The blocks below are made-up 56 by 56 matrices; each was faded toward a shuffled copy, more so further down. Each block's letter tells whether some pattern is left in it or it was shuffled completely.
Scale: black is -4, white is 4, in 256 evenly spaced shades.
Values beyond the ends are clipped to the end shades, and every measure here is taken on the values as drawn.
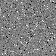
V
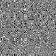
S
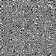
S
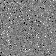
V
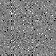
S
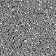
V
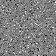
V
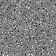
V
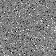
V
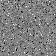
V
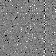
S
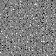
S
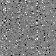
S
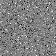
V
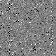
S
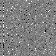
S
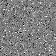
V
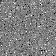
V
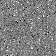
V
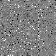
S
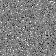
V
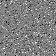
V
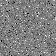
V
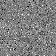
S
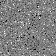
V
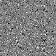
S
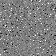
V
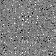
S
